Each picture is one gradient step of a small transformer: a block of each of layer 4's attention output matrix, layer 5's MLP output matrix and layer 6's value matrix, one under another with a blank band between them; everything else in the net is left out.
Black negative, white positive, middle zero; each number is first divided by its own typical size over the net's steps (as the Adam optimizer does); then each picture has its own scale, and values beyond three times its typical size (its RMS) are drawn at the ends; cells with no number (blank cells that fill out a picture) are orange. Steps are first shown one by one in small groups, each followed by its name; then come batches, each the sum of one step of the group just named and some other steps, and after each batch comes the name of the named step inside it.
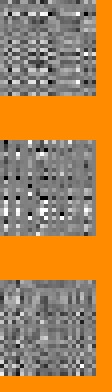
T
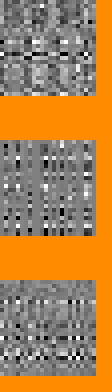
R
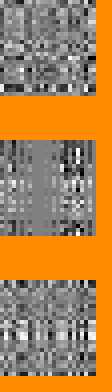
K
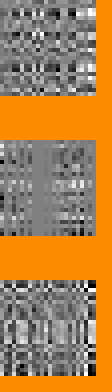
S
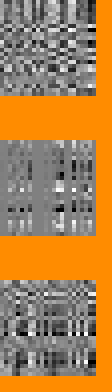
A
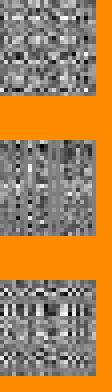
K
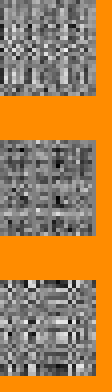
K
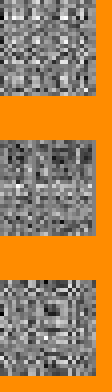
K
